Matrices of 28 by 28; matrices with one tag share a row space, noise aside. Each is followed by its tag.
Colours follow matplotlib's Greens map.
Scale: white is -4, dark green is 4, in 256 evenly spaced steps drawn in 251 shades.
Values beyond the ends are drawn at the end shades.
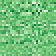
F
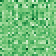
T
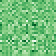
T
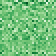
T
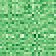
F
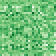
F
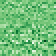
F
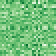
F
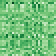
F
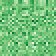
T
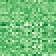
F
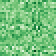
F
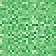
T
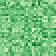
F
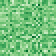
F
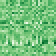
F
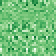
T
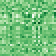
F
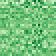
F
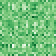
T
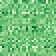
T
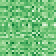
F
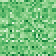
F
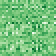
F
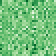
T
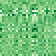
T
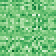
F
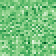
F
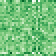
F
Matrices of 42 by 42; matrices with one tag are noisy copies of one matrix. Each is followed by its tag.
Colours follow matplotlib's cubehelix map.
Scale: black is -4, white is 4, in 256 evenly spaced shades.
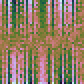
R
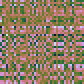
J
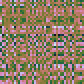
J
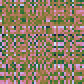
J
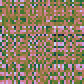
J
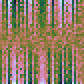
R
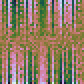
R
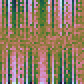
R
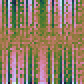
R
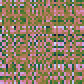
J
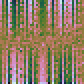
R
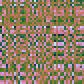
J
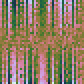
R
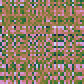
J
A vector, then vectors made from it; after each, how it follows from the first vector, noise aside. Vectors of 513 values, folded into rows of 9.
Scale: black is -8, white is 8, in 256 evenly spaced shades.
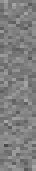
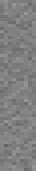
shrunk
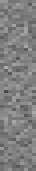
wrapped around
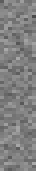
wrapped around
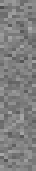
wrapped around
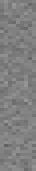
shrunk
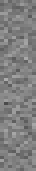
wrapped around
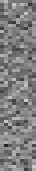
scaled up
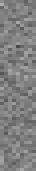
wrapped around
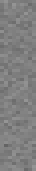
shrunk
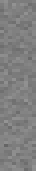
shrunk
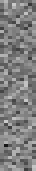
scaled up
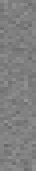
shrunk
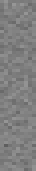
shrunk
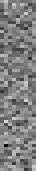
scaled up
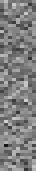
scaled up
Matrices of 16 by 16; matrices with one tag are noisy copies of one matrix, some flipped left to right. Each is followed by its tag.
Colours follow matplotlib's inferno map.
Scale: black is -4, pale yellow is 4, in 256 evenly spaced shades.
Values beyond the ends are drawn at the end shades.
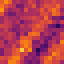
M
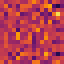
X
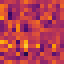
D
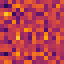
X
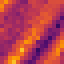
M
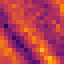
M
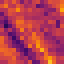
M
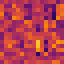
D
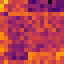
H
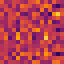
X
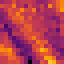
M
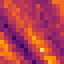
M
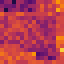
H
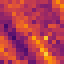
M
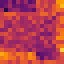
H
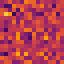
X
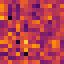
D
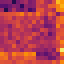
H
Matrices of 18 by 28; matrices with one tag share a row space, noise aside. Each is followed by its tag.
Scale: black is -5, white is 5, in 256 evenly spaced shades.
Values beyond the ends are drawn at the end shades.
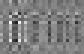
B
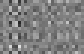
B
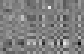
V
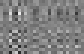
B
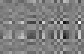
V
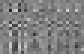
B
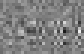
V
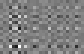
B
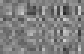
V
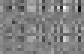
V
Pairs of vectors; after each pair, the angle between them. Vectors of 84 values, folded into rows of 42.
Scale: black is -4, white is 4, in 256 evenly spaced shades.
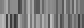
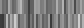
nearly opposite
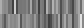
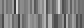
partly opposed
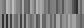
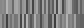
partly aligned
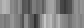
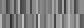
orthogonal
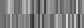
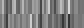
orthogonal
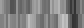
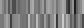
partly aligned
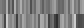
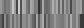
orthogonal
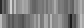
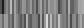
partly aligned
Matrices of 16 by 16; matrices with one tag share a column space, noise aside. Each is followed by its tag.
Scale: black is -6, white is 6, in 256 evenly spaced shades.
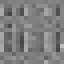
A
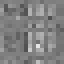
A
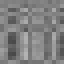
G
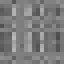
A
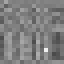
G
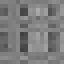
A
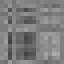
G
